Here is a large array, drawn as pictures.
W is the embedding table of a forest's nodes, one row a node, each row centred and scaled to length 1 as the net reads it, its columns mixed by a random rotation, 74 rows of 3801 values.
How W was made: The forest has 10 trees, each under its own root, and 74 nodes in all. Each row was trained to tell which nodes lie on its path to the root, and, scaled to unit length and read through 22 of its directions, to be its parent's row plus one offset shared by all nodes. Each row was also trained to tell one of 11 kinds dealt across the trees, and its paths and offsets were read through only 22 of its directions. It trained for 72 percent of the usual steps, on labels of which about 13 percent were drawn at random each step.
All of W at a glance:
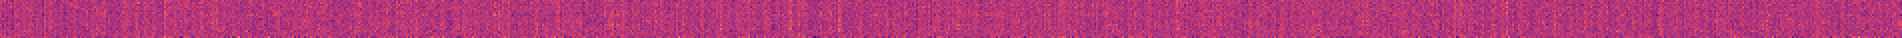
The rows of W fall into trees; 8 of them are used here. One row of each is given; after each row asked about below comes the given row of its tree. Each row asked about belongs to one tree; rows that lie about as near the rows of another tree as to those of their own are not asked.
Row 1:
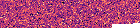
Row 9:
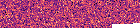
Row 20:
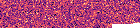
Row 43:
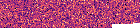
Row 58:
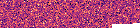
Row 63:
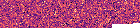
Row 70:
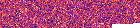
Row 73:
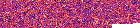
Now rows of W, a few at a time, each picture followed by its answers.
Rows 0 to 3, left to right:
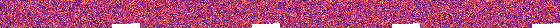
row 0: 43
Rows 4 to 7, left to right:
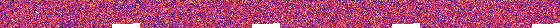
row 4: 20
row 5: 70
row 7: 70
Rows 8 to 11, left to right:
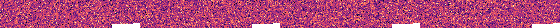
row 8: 9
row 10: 20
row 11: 20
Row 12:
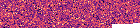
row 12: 70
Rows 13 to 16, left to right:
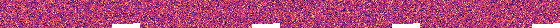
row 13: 70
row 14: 70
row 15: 43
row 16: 70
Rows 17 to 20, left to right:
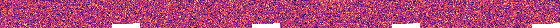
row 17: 1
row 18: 1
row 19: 43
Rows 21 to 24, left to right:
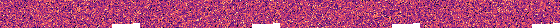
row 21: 43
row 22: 43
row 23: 63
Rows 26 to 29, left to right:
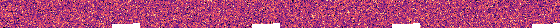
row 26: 70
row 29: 9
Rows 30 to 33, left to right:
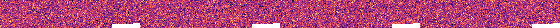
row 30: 63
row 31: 9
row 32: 20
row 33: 73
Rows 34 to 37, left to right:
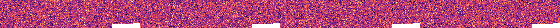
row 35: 63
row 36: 1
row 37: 70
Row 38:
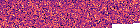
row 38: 63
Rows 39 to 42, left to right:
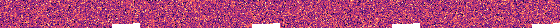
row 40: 20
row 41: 73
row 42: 20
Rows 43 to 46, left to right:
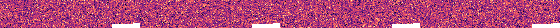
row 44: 20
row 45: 73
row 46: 43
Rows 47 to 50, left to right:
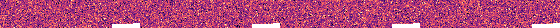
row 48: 43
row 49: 43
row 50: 43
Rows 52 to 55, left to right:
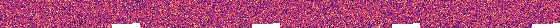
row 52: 20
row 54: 63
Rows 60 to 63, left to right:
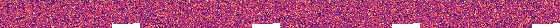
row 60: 1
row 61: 20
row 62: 70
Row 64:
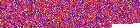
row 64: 70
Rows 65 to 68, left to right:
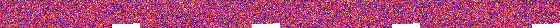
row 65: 63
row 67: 43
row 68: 58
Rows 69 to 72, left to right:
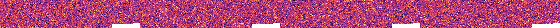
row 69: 9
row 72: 1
